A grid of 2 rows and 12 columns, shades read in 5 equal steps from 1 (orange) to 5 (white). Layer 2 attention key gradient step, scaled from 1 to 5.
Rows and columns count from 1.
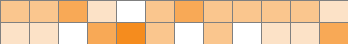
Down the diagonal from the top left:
3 4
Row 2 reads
4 4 5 2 1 3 5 3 5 4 4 2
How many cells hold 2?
4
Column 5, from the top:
5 1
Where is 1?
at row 2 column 5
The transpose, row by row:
3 4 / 3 4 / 2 5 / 4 2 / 5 1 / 3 3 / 2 5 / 3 3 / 3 5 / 3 4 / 3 4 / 4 2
